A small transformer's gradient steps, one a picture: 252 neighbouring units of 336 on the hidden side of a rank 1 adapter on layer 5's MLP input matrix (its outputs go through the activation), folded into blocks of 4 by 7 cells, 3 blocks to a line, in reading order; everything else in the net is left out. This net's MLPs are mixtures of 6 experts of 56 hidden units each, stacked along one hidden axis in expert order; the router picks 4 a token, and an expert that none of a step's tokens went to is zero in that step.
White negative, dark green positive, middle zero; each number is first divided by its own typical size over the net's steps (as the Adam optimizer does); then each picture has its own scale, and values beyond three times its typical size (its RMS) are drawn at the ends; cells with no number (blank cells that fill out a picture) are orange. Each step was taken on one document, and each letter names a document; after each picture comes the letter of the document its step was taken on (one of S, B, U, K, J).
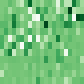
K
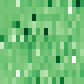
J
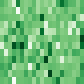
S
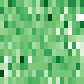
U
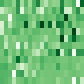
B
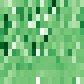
U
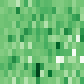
S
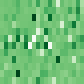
J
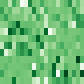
K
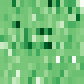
J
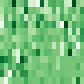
U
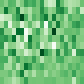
B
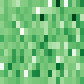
S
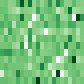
K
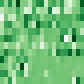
B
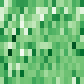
B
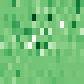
J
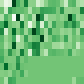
U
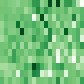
S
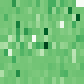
J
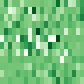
K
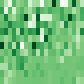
U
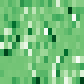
K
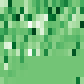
U
